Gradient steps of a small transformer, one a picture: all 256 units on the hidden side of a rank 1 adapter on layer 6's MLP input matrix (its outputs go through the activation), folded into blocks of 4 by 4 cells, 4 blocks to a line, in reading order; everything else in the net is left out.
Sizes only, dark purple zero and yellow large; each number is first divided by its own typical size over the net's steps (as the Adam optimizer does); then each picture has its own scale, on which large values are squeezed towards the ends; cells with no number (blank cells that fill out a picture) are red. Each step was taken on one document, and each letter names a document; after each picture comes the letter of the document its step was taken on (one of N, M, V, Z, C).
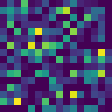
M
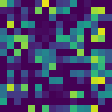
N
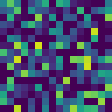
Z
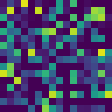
M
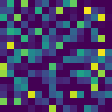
M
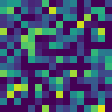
N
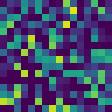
N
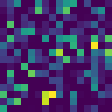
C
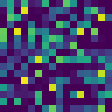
M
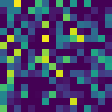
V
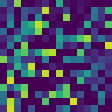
V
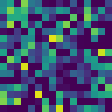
N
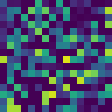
V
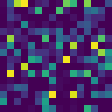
C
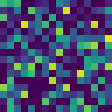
V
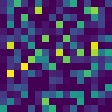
C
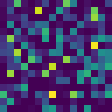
C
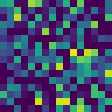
Z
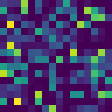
M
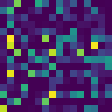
C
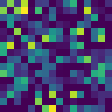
M
